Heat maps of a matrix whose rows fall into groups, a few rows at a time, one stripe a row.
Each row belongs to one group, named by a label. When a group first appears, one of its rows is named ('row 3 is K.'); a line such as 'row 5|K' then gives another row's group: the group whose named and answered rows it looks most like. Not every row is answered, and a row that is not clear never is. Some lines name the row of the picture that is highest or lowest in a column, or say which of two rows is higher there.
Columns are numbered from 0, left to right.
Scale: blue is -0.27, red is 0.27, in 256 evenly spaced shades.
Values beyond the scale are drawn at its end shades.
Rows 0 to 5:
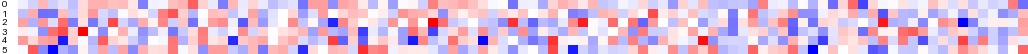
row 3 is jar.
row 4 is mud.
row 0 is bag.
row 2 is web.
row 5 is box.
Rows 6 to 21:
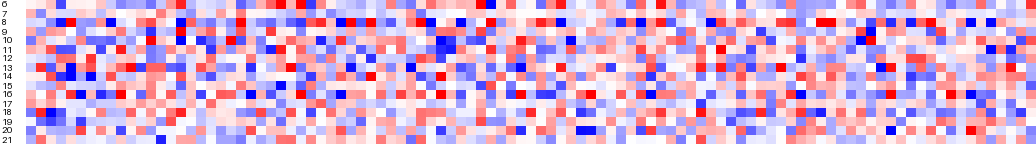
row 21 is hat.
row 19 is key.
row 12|jar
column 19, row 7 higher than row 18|Yes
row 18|box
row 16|web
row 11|hat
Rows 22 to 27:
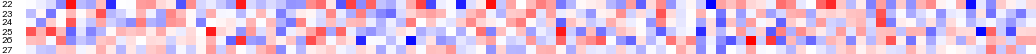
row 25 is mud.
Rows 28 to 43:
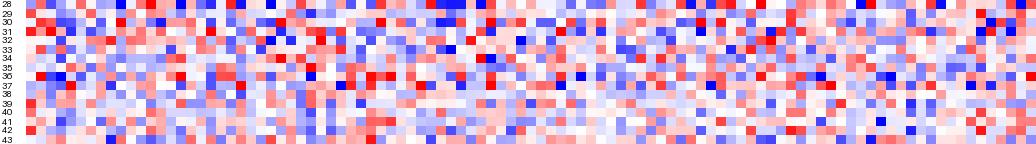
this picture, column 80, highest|37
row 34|key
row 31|mud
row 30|hat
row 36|box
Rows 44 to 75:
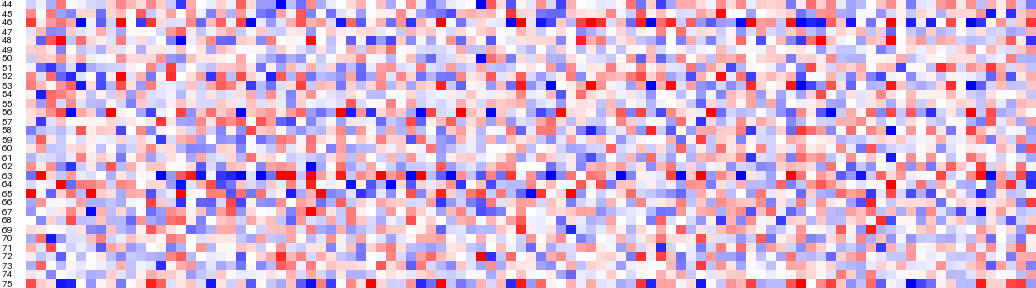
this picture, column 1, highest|63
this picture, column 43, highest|56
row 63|hat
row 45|hat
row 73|hat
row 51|key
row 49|box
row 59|hat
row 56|mud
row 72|key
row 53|web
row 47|box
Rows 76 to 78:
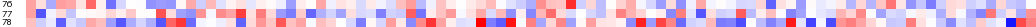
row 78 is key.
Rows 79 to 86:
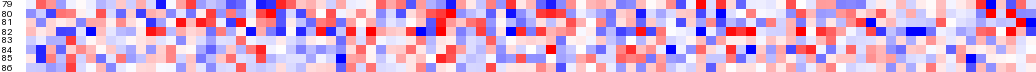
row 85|web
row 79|hat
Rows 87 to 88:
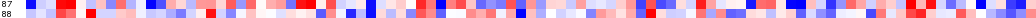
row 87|jar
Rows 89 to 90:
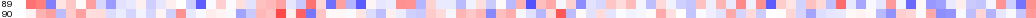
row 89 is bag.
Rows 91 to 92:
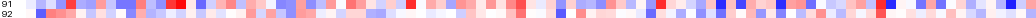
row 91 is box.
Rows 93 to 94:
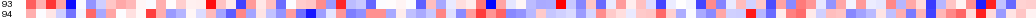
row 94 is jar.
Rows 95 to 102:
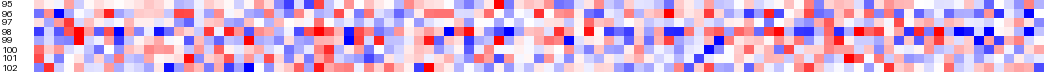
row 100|mud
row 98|jar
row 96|box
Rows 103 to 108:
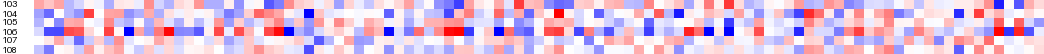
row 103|hat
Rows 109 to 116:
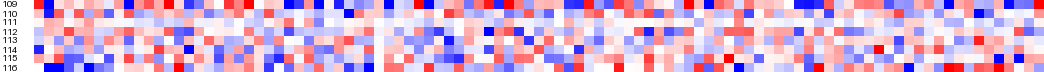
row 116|key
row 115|hat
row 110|web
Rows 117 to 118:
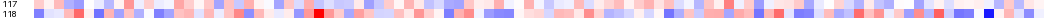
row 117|hat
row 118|jar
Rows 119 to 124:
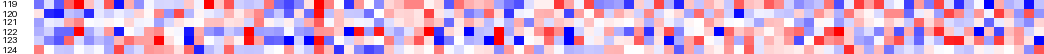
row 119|jar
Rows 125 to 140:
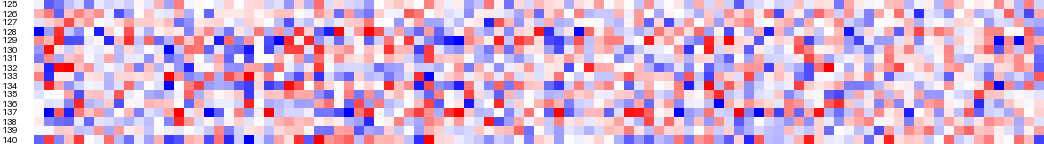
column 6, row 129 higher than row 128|Yes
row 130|hat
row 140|hat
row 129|hat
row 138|key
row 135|mud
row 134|hat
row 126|bag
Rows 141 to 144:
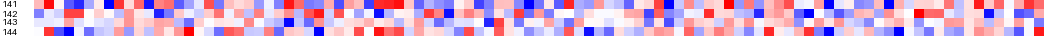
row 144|box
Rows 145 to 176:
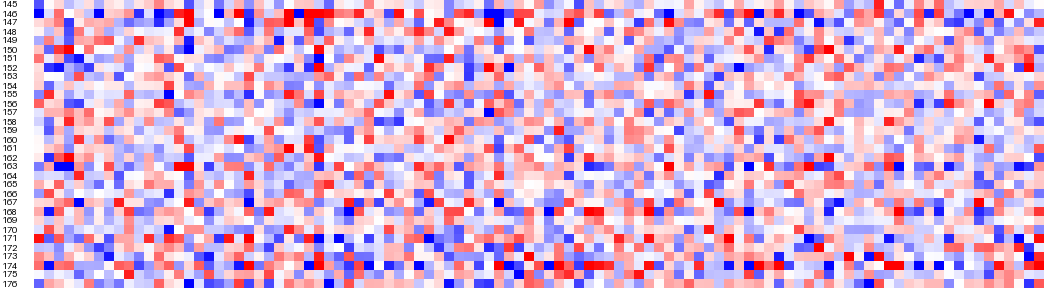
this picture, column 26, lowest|146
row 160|web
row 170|hat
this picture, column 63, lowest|146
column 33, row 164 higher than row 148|No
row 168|web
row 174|web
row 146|jar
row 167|mud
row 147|key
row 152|key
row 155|hat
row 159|web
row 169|web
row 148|web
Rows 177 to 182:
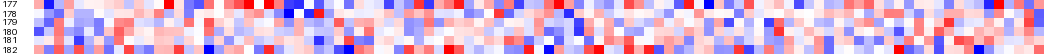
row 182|web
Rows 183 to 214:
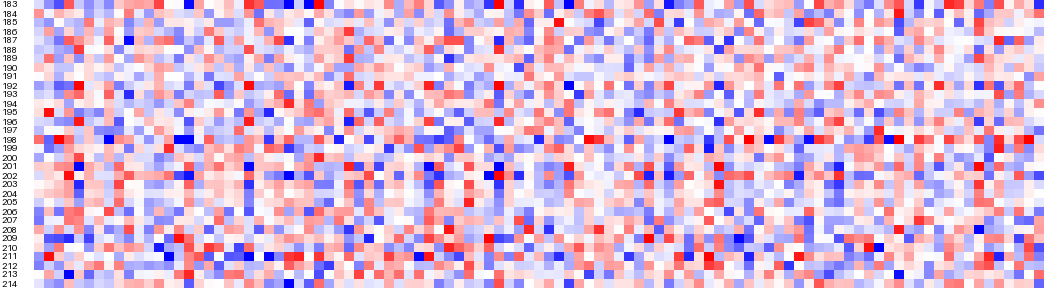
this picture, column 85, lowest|198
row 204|mud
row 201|mud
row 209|key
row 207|jar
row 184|web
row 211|hat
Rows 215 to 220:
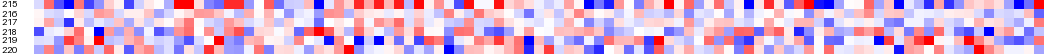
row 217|box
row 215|box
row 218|jar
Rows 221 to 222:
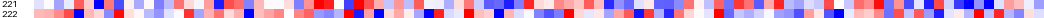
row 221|jar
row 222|mud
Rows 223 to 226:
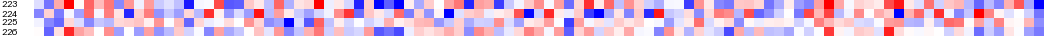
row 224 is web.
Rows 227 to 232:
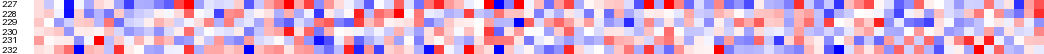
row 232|mud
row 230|key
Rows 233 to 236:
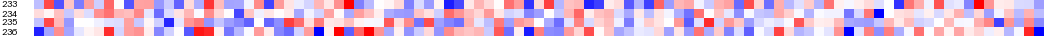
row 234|bag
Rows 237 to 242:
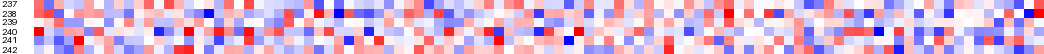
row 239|hat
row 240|bag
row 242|box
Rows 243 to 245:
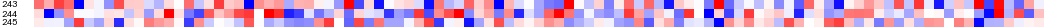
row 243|mud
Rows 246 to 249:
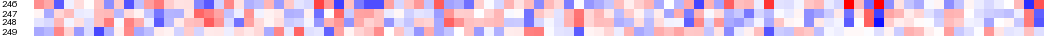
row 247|bag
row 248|bag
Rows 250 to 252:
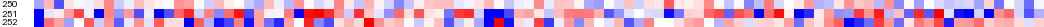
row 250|box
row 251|jar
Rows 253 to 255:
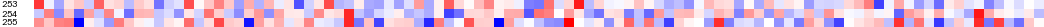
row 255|mud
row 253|bag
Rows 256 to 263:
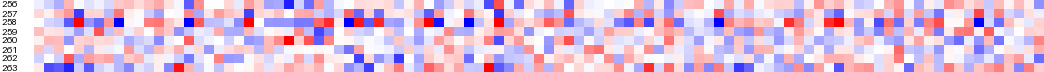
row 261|web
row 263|key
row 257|mud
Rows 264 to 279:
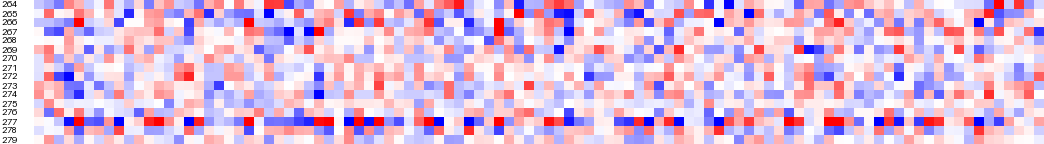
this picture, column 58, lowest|277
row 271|box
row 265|hat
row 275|hat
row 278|mud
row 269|web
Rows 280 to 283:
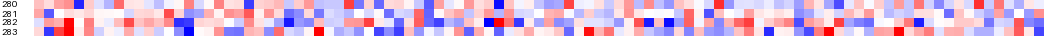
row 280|mud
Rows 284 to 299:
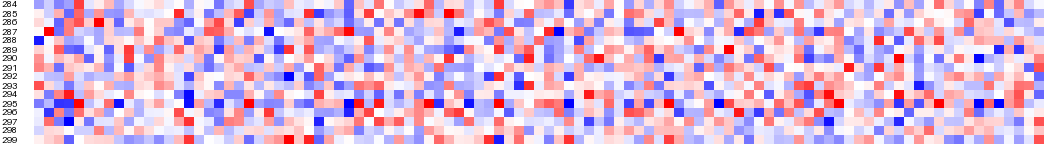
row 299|key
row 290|web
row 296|web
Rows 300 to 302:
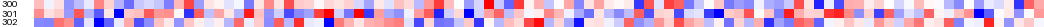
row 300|key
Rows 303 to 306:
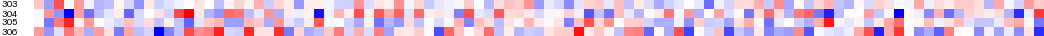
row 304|box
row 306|bag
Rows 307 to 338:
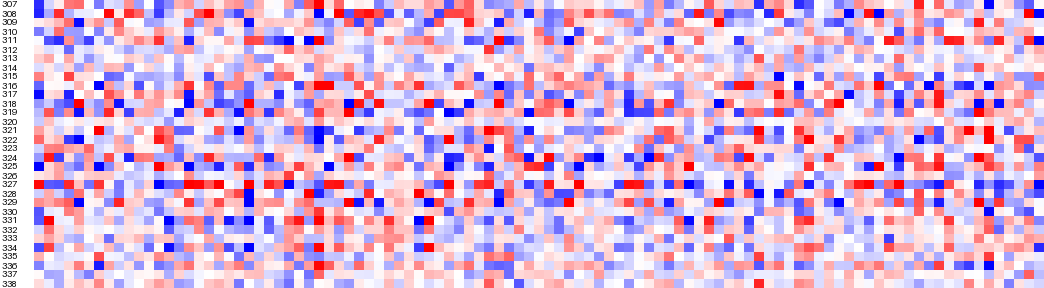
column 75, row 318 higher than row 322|Yes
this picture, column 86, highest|327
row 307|jar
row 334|hat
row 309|mud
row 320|hat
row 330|jar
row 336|jar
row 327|bag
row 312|key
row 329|mud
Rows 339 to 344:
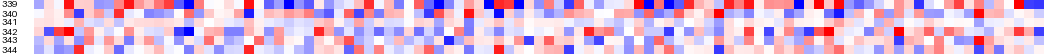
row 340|mud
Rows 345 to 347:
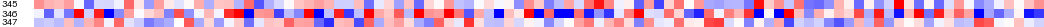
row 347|mud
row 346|web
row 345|web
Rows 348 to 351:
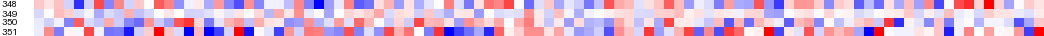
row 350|box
